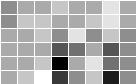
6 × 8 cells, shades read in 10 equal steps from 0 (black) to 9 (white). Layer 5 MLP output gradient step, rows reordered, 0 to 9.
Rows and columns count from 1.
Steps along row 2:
up same down same up up down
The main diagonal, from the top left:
5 7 7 3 6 7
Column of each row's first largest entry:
7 7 5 1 6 3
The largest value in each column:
6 7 9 7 8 8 8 6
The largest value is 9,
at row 6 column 3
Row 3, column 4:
5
